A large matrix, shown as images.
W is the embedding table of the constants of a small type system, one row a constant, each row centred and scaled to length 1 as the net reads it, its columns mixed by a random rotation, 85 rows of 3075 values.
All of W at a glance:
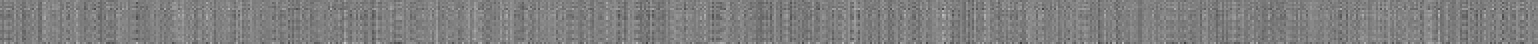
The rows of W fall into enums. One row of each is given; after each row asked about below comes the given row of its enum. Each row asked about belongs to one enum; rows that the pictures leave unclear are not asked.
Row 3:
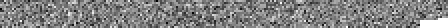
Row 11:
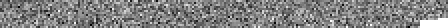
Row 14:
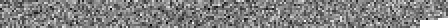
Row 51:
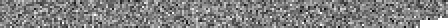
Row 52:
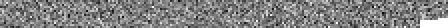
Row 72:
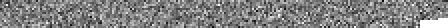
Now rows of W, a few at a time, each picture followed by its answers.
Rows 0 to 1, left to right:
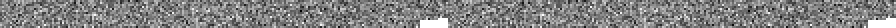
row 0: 51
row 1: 51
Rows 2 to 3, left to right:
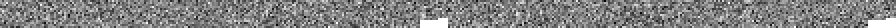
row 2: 52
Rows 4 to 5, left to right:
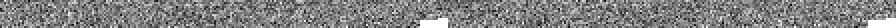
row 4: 3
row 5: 11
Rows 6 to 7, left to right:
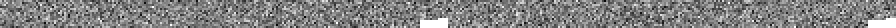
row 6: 52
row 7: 3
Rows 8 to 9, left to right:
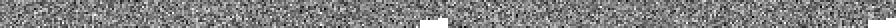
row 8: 51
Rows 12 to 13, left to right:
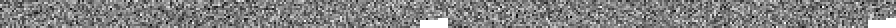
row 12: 14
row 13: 52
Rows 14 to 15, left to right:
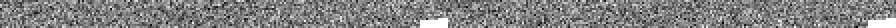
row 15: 11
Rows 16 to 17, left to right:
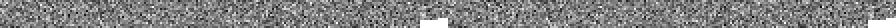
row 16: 52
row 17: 52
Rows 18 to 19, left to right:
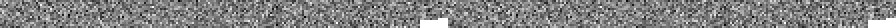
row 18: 52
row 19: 52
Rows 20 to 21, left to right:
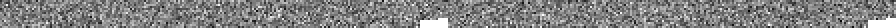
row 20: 72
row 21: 51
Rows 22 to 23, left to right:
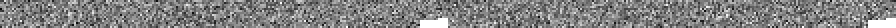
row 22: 3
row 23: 72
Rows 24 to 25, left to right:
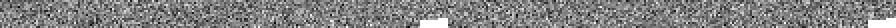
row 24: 11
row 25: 52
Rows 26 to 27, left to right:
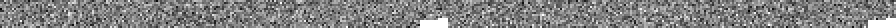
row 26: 3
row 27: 51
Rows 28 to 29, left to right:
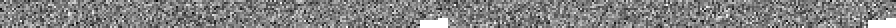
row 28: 3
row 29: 72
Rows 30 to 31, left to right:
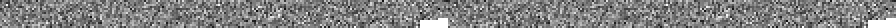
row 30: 72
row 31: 72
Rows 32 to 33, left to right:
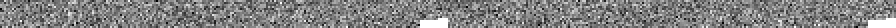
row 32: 3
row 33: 11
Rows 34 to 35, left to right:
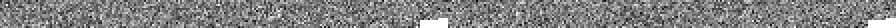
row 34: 72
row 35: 3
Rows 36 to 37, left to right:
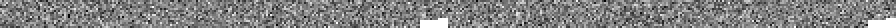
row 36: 52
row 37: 3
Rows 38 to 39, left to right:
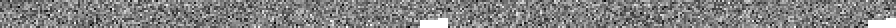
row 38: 11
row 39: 3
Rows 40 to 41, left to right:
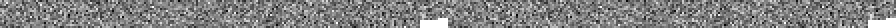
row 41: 52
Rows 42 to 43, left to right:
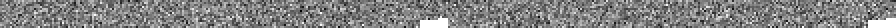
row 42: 51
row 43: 72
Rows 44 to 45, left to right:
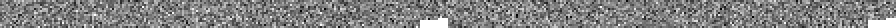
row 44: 51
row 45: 52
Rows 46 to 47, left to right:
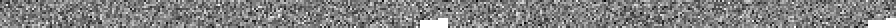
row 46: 72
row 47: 3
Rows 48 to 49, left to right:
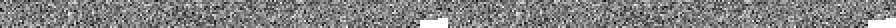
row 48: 3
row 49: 3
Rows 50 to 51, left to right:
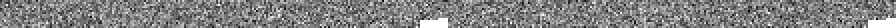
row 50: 72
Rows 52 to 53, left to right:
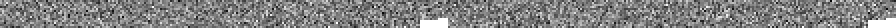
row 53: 72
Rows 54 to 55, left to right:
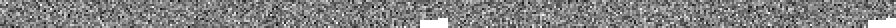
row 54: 52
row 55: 51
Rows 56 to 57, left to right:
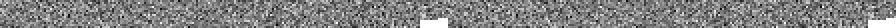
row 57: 52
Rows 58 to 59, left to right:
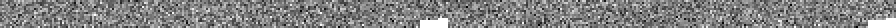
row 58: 51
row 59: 11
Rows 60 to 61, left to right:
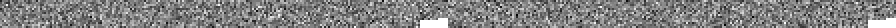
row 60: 72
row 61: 52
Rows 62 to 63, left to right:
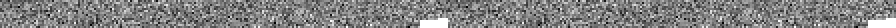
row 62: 11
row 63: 11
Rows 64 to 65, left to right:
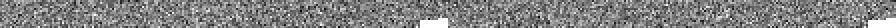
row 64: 51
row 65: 72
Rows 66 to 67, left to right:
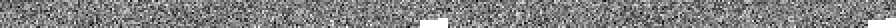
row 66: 11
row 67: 3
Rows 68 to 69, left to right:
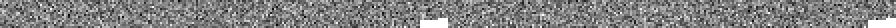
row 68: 52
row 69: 51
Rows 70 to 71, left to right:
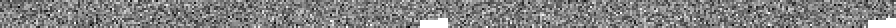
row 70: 11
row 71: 51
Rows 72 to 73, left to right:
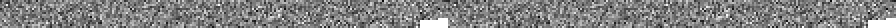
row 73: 72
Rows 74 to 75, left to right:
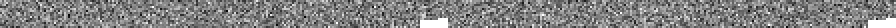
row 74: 52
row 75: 51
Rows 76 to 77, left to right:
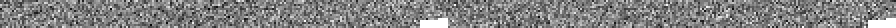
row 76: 14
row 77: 72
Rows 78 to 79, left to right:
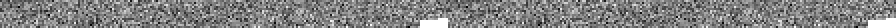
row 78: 11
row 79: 11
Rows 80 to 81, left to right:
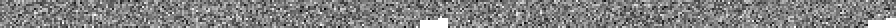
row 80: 51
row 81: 3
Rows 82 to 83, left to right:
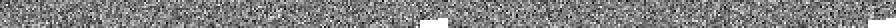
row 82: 72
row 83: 52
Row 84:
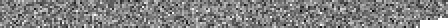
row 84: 51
